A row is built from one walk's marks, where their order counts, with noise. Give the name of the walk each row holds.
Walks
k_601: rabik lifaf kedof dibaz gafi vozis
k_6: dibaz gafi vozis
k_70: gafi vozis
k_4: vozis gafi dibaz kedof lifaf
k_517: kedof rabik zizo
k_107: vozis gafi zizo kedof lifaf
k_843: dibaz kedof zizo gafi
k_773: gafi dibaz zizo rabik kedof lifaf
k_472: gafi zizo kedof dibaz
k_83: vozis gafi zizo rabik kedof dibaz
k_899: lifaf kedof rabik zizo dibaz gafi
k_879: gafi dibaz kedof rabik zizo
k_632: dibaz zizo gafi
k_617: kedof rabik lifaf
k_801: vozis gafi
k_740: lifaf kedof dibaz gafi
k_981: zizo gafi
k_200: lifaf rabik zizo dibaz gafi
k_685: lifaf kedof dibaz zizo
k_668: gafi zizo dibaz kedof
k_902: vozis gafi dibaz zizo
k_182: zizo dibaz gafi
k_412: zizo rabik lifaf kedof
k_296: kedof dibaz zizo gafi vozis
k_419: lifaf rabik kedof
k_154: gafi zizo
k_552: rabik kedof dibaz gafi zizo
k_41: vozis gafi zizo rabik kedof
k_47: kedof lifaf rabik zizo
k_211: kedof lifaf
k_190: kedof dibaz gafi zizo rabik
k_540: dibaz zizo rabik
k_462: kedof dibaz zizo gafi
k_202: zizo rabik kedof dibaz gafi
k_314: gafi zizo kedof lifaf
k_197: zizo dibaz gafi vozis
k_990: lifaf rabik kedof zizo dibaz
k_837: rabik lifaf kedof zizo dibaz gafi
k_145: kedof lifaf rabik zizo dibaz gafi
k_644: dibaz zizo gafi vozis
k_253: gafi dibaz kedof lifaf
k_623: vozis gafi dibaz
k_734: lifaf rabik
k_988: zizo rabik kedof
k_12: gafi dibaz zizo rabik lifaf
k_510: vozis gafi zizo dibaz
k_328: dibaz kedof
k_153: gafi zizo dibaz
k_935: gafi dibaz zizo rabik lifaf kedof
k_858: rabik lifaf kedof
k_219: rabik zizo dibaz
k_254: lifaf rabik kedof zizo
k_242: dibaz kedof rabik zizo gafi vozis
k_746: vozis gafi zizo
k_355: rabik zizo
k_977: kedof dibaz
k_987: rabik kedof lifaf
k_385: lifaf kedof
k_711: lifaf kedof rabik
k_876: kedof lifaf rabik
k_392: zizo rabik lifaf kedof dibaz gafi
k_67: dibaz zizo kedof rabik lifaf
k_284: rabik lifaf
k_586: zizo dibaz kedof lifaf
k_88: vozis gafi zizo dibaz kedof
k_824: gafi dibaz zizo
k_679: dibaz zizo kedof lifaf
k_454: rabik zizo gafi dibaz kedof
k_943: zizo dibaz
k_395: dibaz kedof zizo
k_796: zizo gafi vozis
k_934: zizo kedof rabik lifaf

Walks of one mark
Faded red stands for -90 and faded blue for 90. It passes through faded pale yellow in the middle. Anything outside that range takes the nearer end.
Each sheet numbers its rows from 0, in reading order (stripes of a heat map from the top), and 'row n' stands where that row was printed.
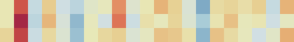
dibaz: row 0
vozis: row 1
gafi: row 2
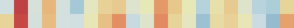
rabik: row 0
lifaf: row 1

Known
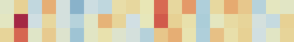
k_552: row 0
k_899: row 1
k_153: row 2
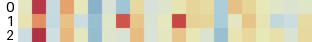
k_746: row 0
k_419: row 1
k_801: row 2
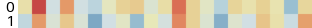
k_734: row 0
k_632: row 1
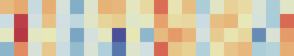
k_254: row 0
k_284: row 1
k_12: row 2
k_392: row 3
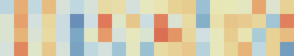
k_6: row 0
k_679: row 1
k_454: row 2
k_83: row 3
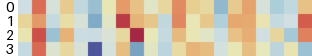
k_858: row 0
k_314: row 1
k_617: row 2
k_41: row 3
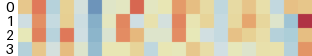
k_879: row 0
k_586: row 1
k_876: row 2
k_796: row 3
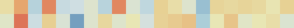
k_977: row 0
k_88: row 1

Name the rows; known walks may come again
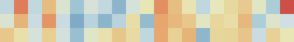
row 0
k_182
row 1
k_190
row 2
k_472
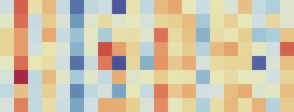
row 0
k_540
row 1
k_88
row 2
k_685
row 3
k_314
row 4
k_773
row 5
k_801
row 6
k_202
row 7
k_67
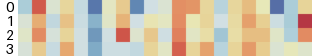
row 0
k_412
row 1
k_586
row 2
k_679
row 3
k_552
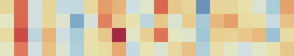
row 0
k_385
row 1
k_107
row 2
k_711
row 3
k_70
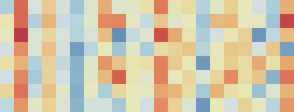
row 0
k_837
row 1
k_211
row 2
k_200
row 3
k_83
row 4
k_328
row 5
k_934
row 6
k_154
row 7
k_632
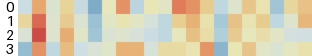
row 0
k_454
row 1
k_153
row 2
k_510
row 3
k_601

